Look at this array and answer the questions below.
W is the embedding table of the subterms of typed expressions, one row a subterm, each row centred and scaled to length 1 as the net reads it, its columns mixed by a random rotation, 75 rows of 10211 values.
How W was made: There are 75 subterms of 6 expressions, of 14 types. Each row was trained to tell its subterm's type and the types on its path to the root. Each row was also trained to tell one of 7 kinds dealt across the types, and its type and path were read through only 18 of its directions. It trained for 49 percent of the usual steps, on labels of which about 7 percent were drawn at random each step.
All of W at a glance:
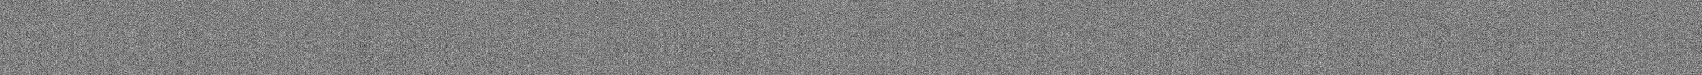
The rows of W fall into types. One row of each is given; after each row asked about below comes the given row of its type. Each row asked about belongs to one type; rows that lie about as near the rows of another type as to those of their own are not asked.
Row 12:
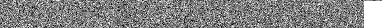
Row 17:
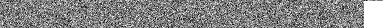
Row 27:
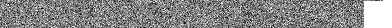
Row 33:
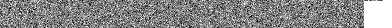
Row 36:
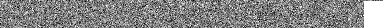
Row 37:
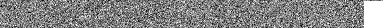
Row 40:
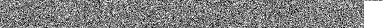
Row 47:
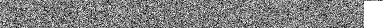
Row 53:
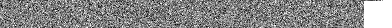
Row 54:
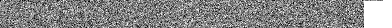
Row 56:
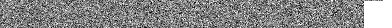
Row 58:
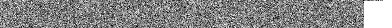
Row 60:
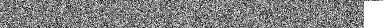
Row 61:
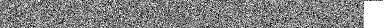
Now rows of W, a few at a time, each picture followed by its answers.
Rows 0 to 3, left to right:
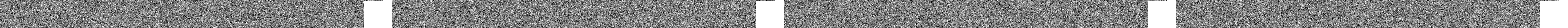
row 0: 27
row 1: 60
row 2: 54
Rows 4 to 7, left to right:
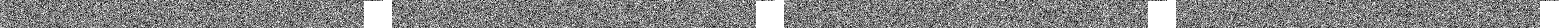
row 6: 40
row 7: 27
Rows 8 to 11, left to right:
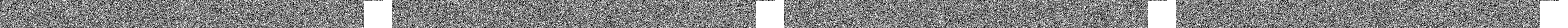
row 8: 37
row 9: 53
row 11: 47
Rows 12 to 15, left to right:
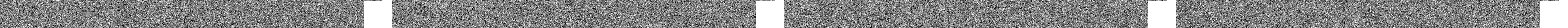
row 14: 47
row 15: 60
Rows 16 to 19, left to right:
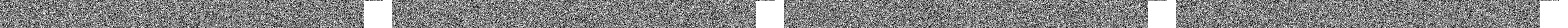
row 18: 37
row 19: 54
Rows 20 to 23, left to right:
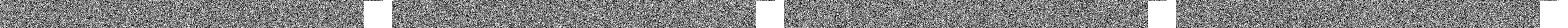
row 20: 58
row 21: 40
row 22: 60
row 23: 37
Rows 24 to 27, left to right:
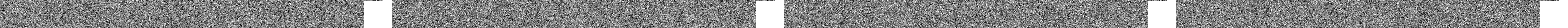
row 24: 36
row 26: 36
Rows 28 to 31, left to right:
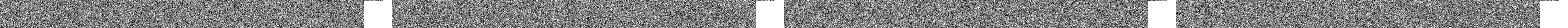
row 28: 58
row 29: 47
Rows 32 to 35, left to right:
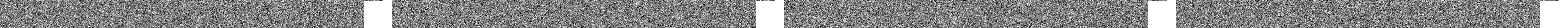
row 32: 12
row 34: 12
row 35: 12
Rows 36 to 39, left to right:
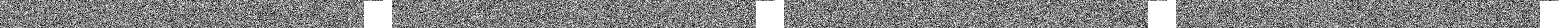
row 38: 58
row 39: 60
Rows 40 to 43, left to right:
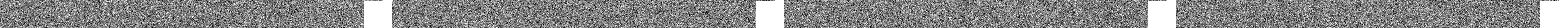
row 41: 61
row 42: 47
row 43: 58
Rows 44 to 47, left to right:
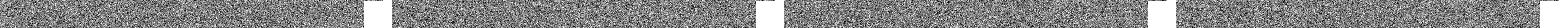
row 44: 37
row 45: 56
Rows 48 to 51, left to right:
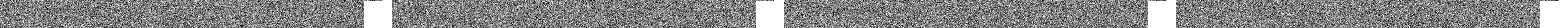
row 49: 27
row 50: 12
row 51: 12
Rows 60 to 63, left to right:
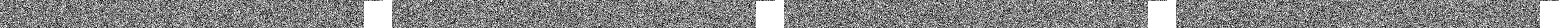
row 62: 53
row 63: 58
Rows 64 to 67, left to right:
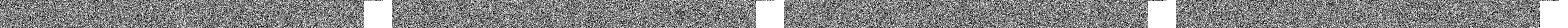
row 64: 37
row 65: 47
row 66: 36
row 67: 27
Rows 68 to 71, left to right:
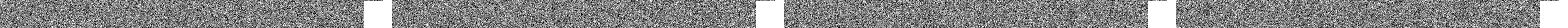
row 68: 61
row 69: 60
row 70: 58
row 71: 61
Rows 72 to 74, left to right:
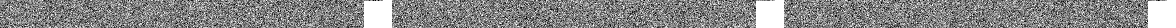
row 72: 36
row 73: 37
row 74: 60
